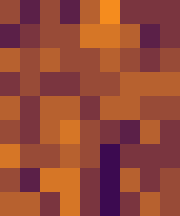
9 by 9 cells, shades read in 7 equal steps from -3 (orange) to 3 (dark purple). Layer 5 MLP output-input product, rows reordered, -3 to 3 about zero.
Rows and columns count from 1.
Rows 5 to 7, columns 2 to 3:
1 -1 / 1 -1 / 0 0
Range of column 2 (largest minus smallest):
3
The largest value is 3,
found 3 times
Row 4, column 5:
0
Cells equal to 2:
6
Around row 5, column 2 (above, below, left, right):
0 1 -1 -1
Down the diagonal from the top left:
0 1 -1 1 1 1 1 1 0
